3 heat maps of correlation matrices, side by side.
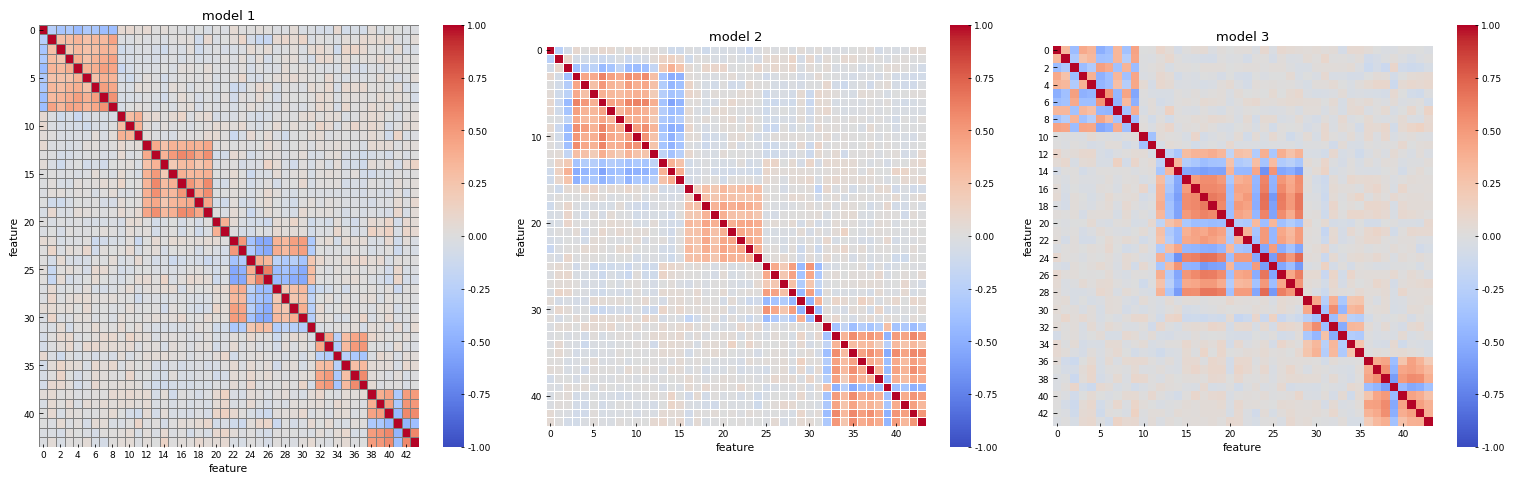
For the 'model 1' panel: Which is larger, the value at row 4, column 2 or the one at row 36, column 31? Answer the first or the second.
the first
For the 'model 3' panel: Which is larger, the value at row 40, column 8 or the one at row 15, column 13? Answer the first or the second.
the first
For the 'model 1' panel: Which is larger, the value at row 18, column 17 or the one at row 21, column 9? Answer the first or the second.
the first
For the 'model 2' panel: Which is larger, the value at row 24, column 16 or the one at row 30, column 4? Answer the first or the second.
the first
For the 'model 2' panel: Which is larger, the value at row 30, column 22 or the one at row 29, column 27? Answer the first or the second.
the first
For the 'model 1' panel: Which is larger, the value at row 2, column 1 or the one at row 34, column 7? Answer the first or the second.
the first
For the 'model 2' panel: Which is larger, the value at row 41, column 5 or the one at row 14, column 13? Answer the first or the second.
the second
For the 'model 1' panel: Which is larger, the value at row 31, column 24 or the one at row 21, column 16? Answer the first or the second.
the first
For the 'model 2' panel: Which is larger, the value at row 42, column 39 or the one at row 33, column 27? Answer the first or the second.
the second
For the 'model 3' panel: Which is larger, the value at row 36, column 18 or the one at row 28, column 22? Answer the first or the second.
the second
